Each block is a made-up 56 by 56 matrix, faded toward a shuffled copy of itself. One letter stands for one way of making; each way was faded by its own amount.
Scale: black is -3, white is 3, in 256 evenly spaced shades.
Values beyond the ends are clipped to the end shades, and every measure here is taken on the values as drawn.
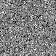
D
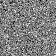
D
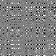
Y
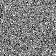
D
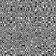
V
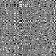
V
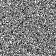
D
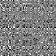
V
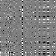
Y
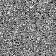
D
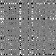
Y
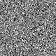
D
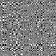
V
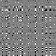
Y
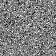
D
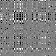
Y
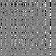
Y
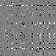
Y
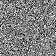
D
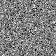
D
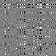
Y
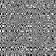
V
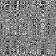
V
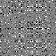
V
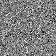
D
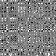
V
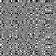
V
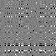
Y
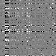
Y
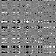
Y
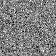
D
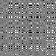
Y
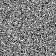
D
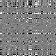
Y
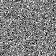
D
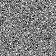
D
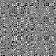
V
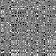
V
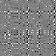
Y
